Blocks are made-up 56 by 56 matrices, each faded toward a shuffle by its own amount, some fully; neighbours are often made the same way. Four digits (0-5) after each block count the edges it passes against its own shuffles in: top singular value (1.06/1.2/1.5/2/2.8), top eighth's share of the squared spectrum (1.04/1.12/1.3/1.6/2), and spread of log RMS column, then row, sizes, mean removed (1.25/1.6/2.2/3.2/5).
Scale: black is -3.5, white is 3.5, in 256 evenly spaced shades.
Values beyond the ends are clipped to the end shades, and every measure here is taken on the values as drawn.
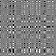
5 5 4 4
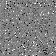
2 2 0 1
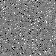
2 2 0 0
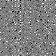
4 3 2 1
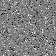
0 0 0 0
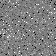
2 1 0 0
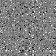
3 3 1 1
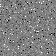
0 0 0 0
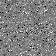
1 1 0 1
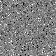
0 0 0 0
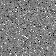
0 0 0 0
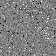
0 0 0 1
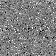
0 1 0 1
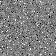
0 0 0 0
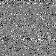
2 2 0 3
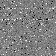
2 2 0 1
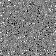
0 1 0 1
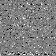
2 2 0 2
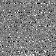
1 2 0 3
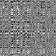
4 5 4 2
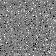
1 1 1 0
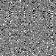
3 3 2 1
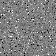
0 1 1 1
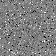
0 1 0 0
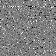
2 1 0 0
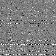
3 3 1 3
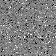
1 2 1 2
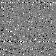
2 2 0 2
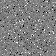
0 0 0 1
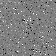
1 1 1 0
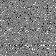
2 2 0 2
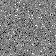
2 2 0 1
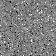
0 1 1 0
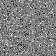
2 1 0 0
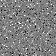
1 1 0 0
